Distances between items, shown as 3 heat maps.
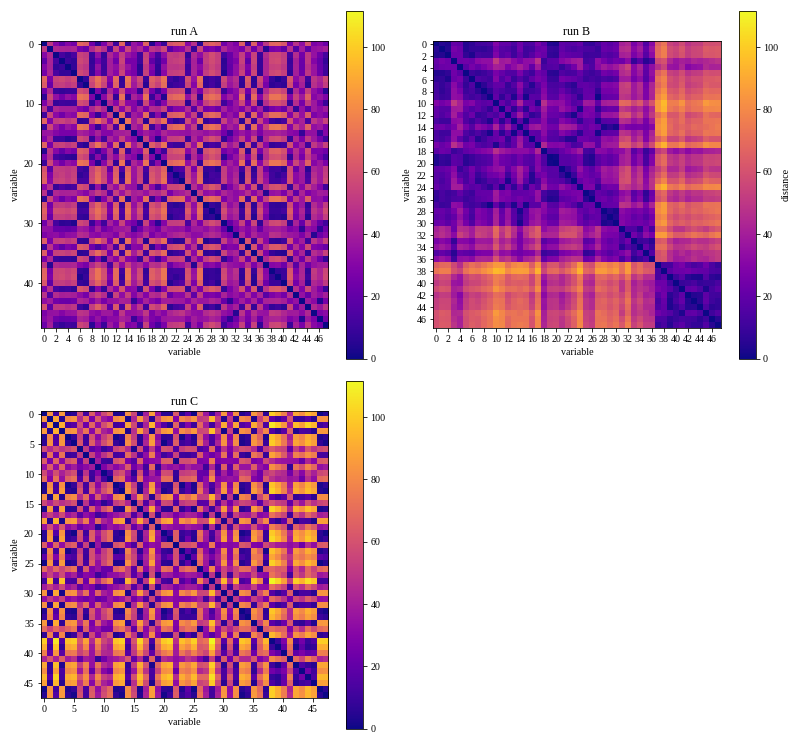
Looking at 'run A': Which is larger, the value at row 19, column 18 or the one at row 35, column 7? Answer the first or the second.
the first
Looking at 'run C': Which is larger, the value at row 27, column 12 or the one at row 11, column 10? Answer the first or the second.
the first
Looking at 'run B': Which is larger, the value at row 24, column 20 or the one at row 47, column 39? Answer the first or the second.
the first
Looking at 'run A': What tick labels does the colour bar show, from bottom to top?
0, 20, 40, 60, 80, 100
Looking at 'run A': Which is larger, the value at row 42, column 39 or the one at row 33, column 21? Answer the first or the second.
the first
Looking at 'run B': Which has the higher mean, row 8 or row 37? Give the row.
37
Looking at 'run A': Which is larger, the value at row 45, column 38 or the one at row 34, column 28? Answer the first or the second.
the second
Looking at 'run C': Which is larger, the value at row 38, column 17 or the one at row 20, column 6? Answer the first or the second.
the first
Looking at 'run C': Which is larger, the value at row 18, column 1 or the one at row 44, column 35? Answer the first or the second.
the second
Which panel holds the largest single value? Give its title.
run C
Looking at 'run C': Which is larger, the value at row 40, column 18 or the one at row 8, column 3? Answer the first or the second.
the second
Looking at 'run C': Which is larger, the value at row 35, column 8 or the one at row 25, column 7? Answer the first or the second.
the first
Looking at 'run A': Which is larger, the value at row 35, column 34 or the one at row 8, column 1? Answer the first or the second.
the first
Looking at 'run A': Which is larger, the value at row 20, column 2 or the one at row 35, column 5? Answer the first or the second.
the second
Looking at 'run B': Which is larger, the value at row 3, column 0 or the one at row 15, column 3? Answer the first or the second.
the second
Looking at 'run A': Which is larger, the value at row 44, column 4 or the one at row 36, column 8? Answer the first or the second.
the first
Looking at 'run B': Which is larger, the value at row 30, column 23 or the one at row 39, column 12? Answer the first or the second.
the second
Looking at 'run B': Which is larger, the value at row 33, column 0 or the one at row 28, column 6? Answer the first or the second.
the first
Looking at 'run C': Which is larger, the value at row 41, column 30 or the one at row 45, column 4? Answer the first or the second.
the second
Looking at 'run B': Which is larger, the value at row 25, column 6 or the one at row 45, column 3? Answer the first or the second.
the second
